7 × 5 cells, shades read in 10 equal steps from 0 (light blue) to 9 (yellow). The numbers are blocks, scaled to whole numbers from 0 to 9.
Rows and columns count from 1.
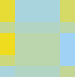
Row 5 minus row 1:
1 2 2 2 -6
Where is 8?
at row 1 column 1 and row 2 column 1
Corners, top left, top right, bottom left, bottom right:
8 6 1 4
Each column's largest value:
9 3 3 3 6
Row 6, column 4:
3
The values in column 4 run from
1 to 3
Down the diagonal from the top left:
8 1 2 3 0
